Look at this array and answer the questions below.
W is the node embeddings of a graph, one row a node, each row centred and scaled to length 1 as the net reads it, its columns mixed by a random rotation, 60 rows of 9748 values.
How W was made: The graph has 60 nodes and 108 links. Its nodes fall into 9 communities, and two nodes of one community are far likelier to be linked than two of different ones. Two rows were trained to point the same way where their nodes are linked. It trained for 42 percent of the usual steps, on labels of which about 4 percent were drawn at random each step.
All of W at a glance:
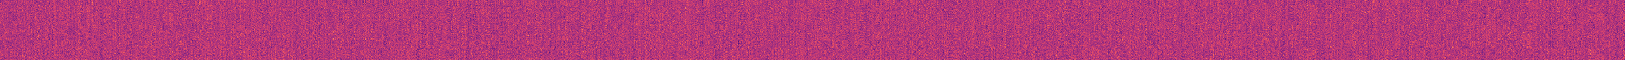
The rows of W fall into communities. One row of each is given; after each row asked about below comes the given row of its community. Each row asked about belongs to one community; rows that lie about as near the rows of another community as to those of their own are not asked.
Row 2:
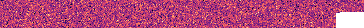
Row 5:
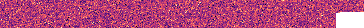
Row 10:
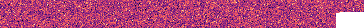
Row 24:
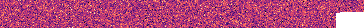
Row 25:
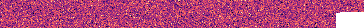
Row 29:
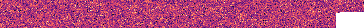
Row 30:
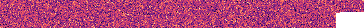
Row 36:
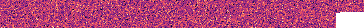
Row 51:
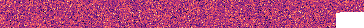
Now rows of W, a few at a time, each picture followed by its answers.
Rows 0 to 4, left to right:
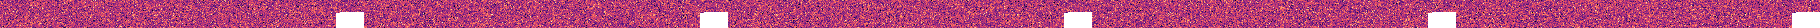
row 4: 2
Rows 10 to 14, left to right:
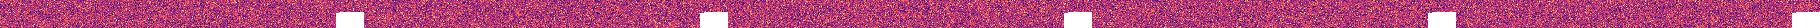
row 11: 10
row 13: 24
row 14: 5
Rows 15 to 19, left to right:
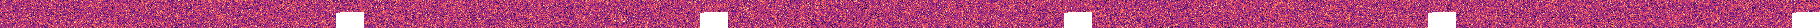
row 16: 5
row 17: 5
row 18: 2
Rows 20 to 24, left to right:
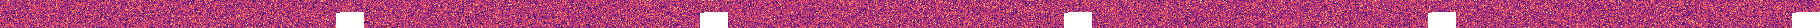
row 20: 36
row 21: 29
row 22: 24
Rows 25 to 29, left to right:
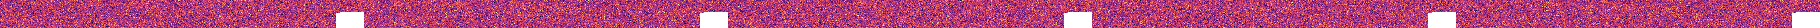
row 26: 51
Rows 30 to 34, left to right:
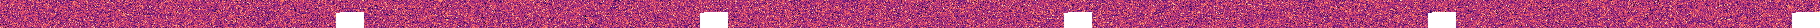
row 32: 25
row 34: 36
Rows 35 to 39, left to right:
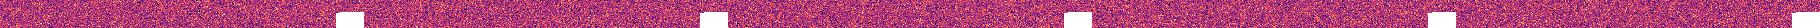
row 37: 29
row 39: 36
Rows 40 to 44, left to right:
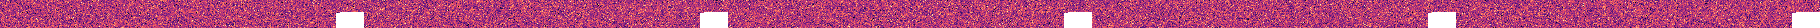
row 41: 24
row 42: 24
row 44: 36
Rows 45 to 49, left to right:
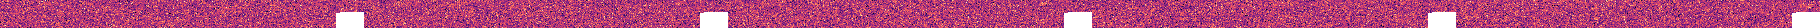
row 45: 25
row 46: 51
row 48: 2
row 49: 51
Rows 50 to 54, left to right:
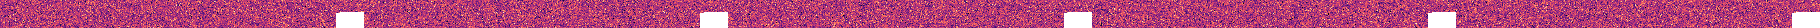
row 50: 5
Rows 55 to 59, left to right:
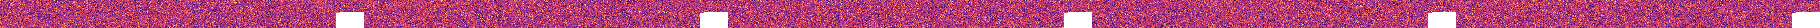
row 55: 30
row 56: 51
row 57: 5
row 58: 2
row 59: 51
